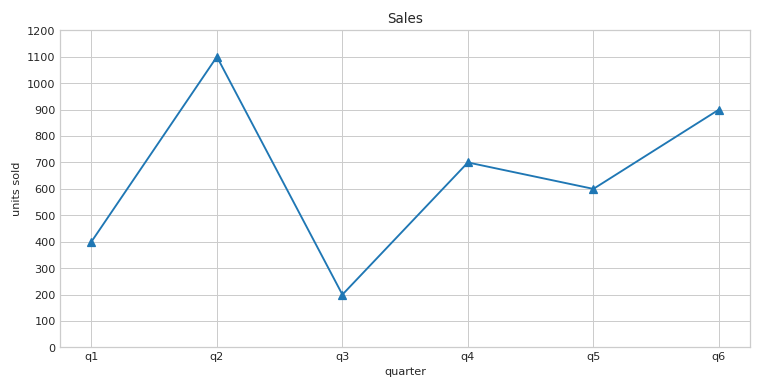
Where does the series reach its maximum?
q2
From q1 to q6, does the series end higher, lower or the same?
higher
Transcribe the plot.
Title: Sales
x-axis: quarter, ticks q1 q2 q3 q4 q5 q6
y-axis: units sold, ticks 0 100 200 300 400 500 600 700 800 900 1000 1100 1200
Values:
400 1100 200 700 600 900
